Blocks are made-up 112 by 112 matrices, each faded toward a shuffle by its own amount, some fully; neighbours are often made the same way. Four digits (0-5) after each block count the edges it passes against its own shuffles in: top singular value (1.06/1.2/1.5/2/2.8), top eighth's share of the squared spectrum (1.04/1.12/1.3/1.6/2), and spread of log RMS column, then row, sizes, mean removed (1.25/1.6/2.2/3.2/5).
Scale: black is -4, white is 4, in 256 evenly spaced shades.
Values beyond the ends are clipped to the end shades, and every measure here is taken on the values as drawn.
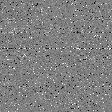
4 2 0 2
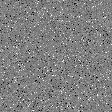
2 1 0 0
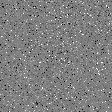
2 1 0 0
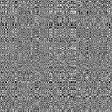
5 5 4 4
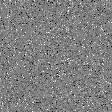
2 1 0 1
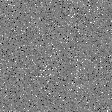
2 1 0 0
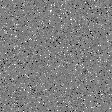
0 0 0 0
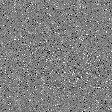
3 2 0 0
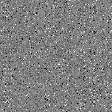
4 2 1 1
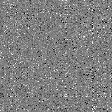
4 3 2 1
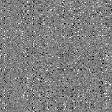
4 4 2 2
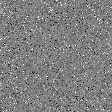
2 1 0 0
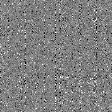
2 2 3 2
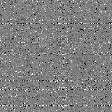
4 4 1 3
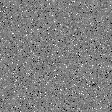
1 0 0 0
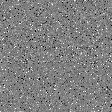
2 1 0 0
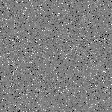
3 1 0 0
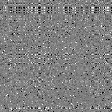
5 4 2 3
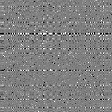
5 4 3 3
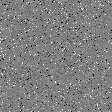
0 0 0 0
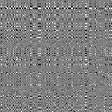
5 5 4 4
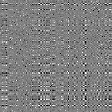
5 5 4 4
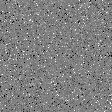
2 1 0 0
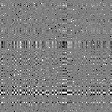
5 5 3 3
